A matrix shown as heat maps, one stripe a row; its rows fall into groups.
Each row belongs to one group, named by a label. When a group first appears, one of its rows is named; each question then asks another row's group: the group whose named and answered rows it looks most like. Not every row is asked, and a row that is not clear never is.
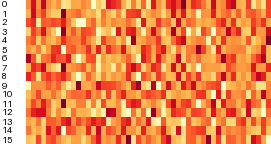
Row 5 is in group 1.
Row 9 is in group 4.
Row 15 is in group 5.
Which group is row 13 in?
5
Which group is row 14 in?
1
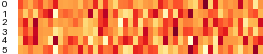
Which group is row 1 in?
1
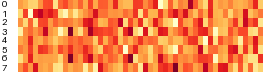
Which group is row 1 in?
4
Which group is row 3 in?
4
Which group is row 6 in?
4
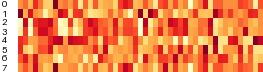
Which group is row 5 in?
1
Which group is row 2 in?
4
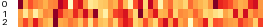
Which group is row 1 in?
5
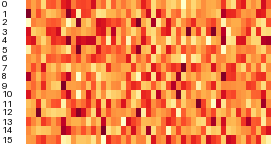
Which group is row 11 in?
1
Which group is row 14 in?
5
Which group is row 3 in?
1
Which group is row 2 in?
4
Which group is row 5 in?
4
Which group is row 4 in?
5
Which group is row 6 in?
5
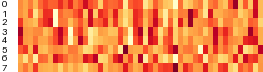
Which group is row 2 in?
1
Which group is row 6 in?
5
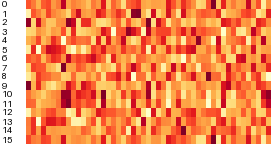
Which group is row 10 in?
5
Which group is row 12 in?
4
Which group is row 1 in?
4
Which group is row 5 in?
4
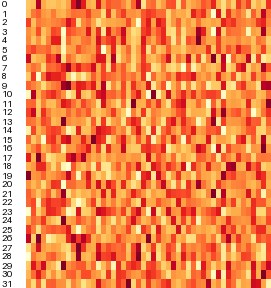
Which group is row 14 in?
4
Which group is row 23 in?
4
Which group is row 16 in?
1
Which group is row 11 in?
5
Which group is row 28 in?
4
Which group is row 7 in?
5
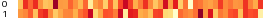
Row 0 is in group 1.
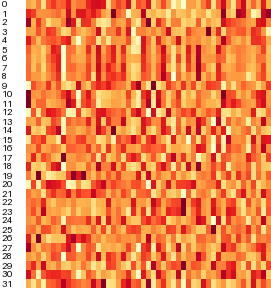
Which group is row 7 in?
1
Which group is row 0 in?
5
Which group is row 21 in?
5
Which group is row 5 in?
1
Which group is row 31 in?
5
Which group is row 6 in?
1
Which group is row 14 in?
1
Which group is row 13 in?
1
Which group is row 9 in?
4
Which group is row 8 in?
1
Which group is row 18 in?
1
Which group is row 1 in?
5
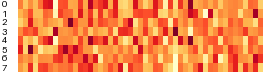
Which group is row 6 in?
5
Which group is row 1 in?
1
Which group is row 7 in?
5
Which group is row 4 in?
1
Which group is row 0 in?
1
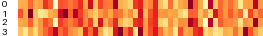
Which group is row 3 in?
5
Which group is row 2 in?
1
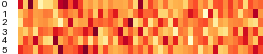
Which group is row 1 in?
1
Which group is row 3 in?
5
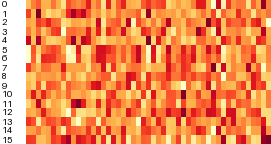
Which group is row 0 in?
1
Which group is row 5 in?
4
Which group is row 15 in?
5
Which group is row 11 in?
4
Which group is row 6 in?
4
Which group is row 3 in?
1
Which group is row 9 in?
5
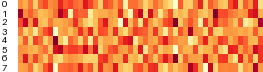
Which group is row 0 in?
5
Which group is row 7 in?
1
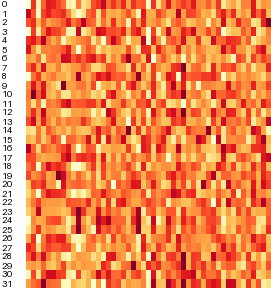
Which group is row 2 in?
5
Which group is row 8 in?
4
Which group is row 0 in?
4
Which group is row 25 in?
4
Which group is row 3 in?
4
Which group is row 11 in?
5
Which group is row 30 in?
4
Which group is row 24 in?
4
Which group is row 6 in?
5
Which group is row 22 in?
1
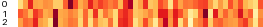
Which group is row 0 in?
4
